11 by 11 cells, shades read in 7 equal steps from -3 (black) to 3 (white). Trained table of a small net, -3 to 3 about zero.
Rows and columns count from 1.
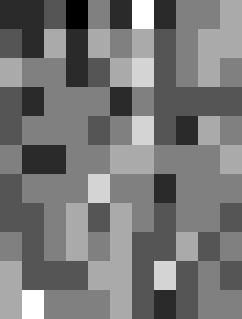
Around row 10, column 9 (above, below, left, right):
1 -1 2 0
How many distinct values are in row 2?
4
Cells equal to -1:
31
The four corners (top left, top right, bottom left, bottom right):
-2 1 1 0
